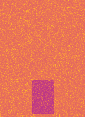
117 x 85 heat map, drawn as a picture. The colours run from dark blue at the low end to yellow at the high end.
Ninth with the lowest average: bottom middle. Odd patch: lower, in the bottom middle. Stripes: none.
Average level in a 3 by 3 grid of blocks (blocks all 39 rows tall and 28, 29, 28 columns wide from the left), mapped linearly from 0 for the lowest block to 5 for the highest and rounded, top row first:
5 5 5 / 5 5 5 / 5 0 5
